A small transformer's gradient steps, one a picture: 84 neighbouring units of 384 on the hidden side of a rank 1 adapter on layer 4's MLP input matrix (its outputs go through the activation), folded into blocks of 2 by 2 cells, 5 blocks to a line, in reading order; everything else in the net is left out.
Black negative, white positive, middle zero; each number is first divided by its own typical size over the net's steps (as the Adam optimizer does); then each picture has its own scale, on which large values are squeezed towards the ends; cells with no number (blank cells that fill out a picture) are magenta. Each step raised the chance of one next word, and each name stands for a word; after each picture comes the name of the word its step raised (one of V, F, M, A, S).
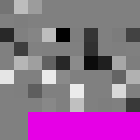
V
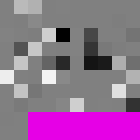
V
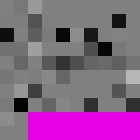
V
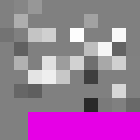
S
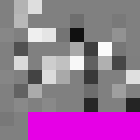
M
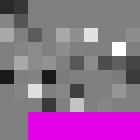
S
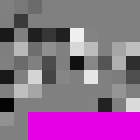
M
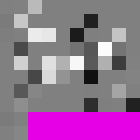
M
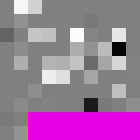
S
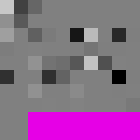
S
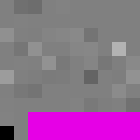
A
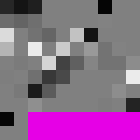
A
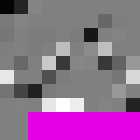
A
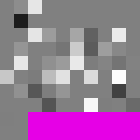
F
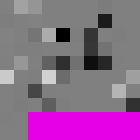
V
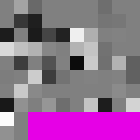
M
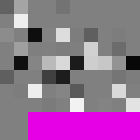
F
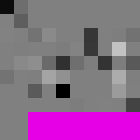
V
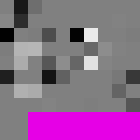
S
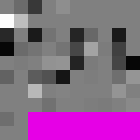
F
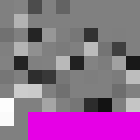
F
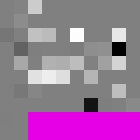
S
